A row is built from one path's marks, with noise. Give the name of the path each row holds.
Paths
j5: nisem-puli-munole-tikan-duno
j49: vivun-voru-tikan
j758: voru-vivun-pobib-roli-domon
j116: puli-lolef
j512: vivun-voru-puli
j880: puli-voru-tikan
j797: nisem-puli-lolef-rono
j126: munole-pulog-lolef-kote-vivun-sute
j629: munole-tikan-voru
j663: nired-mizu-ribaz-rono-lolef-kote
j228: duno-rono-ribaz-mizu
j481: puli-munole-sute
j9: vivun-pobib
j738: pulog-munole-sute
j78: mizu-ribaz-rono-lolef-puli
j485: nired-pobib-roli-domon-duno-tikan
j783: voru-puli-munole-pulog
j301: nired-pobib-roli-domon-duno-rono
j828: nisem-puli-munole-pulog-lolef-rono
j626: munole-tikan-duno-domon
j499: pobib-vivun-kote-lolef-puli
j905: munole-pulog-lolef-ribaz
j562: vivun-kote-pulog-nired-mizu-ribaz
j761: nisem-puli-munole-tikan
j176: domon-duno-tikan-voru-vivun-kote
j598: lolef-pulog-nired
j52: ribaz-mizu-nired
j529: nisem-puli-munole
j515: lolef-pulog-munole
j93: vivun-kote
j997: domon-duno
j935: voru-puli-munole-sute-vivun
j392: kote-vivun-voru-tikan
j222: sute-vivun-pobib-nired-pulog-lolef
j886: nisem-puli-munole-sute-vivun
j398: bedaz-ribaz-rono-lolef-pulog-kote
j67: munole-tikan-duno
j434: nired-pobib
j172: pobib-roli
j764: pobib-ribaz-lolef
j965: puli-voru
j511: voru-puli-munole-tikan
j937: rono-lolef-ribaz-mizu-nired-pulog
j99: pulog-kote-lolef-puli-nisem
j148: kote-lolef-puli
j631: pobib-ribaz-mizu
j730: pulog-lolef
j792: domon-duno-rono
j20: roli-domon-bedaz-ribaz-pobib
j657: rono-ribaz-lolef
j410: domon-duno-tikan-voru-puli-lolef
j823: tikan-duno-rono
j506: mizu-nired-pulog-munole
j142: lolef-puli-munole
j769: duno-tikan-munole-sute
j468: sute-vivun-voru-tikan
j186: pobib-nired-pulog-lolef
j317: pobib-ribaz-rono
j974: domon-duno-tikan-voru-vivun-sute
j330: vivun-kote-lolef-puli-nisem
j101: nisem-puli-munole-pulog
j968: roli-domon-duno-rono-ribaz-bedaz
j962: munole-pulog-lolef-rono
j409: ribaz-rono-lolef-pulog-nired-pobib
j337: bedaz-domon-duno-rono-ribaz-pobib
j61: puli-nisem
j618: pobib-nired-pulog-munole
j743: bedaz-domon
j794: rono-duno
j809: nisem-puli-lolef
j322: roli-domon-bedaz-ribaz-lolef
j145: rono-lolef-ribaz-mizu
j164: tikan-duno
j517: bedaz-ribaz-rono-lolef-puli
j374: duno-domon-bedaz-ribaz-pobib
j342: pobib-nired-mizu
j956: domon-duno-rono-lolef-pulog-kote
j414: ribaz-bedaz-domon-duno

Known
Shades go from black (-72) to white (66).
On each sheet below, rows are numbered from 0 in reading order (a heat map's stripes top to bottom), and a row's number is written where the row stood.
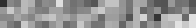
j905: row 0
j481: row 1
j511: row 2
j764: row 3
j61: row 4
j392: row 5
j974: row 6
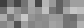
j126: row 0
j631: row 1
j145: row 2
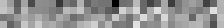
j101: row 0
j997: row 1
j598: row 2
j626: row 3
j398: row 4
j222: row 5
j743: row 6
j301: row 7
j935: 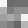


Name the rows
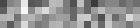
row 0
j517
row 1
j186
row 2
j5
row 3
j562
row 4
j738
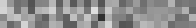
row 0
j783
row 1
j657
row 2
j962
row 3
j99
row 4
j172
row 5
j792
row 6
j9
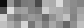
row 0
j956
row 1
j52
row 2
j965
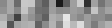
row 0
j809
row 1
j761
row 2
j414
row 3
j730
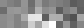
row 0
j794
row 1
j410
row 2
j93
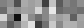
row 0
j330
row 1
j828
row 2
j164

